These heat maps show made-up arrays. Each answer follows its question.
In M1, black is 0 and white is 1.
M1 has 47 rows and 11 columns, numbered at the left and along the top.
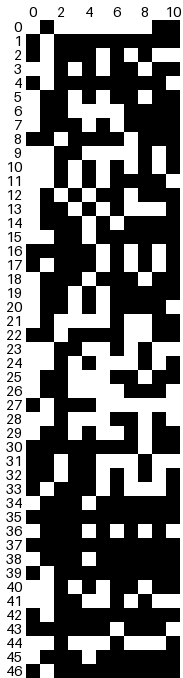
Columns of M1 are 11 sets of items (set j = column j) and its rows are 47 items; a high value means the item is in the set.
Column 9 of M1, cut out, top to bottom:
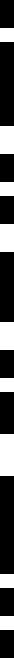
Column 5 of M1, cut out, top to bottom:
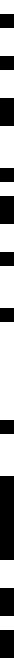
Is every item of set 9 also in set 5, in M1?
yes
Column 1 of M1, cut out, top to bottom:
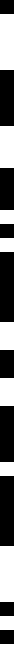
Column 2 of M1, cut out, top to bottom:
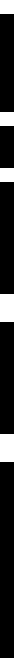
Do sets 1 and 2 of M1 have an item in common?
no
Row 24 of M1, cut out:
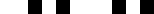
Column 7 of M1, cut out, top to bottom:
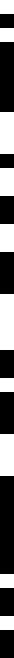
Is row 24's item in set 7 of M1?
yes
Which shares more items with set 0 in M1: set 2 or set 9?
set 9
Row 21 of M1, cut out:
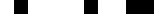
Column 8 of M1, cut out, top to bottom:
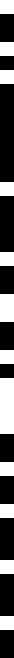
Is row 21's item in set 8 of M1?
yes
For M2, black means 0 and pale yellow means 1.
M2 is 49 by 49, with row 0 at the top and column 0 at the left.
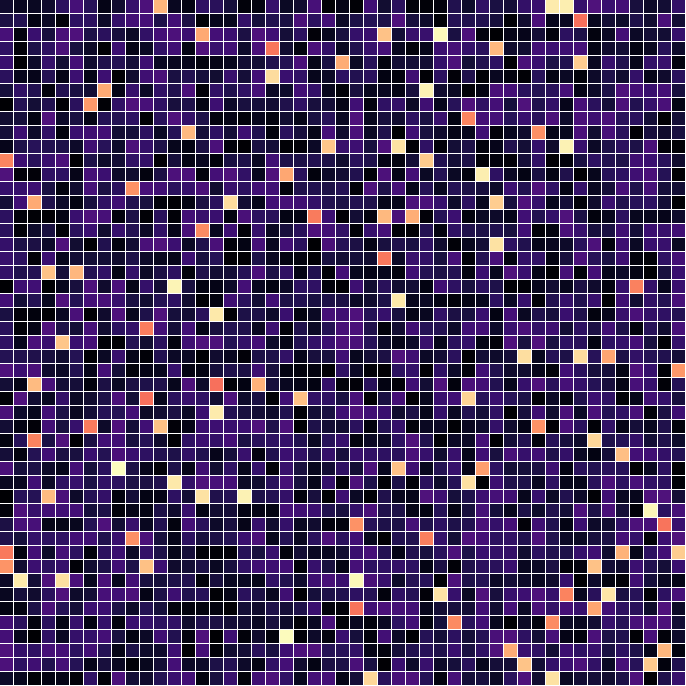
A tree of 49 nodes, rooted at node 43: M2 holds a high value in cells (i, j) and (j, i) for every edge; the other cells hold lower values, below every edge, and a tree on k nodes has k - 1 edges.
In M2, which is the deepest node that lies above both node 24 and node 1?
41
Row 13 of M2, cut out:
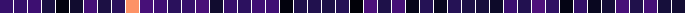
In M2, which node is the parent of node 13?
9
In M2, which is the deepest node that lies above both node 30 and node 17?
42
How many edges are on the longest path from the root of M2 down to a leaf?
9
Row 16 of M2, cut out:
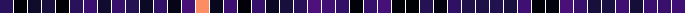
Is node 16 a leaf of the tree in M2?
yes
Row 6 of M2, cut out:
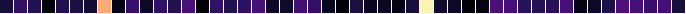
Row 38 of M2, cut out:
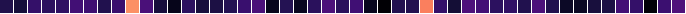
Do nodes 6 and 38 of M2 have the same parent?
yes
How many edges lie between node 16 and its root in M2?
5
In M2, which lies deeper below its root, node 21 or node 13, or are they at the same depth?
node 13
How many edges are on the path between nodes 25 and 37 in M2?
1
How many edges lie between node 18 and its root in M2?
5
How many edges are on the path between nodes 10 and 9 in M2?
6
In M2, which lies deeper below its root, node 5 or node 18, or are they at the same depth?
node 5
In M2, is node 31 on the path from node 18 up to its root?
yes
